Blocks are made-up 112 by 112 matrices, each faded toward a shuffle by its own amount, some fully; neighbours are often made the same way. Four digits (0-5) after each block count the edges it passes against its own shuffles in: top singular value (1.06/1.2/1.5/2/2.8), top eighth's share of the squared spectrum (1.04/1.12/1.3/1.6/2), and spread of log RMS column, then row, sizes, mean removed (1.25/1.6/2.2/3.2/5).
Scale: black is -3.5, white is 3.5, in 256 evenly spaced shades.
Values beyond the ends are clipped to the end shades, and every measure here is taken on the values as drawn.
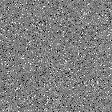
2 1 0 0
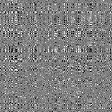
5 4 3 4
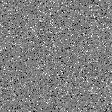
3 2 0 0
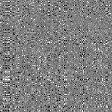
5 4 3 3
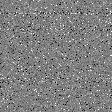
1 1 0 1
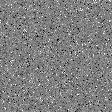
0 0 0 0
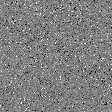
0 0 0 0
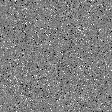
0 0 1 0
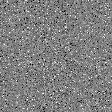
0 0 1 0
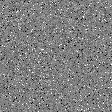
0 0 0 0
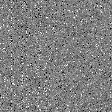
1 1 2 0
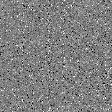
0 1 2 0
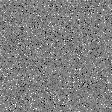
0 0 0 0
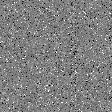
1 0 1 0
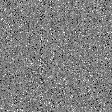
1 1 1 0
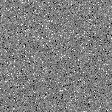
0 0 1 0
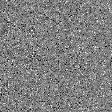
2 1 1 0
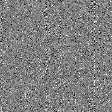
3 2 3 0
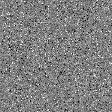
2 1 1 0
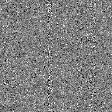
2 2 3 0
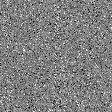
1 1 1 0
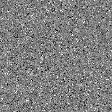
2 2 2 0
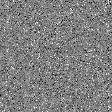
1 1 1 0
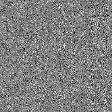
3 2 3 0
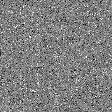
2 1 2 0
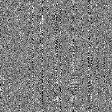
3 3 4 0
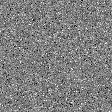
0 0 0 0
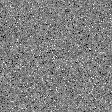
0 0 0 0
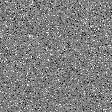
2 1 0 0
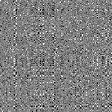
5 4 3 2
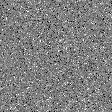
2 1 0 0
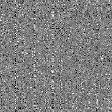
4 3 3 2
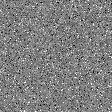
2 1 0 0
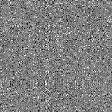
4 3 2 2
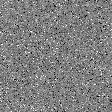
1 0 0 0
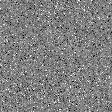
2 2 0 0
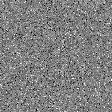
3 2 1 1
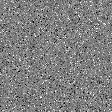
2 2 0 0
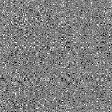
4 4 3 3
